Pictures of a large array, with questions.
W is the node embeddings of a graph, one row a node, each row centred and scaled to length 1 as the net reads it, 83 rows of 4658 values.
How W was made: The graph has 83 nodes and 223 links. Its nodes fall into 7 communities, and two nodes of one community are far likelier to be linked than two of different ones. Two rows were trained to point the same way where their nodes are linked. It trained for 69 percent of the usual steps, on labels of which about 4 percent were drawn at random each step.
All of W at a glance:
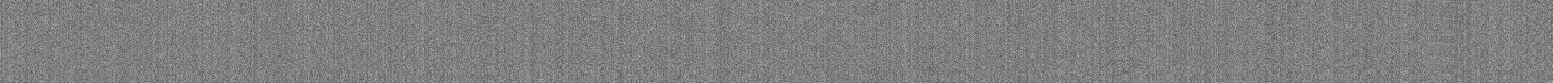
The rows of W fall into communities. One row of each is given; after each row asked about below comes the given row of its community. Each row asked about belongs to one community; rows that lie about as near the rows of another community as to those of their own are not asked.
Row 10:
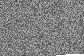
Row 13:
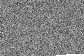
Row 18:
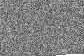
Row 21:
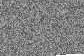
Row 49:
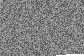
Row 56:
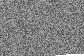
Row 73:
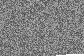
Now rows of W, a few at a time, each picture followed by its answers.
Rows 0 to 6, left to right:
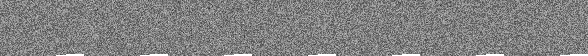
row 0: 21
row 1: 18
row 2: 73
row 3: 10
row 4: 49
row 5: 49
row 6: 73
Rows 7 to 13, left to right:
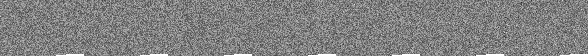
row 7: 21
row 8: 49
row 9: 18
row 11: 21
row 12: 49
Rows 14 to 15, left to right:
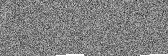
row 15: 56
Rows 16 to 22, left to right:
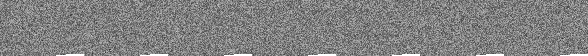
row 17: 49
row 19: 73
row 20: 21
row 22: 10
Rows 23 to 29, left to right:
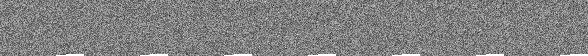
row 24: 56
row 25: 56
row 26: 18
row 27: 49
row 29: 73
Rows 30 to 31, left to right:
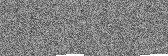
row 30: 18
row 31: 18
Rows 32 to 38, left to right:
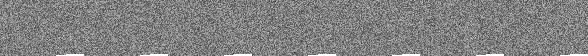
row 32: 56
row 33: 49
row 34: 18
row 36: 21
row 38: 10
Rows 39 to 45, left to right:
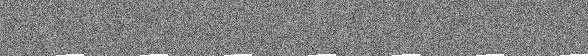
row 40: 56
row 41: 21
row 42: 10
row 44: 18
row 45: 13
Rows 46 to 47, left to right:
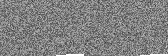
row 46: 21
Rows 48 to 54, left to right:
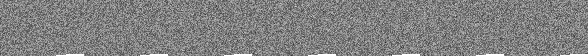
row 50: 56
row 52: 49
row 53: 56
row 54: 49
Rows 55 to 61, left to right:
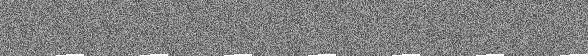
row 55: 13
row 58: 18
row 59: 10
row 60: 21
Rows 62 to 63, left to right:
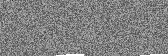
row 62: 49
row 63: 18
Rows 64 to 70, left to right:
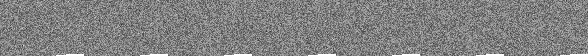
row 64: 21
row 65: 10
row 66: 10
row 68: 21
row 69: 49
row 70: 73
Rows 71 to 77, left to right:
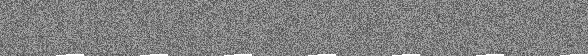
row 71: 73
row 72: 73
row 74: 18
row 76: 18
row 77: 21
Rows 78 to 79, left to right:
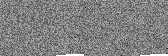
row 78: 18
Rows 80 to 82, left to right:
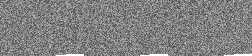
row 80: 21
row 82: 73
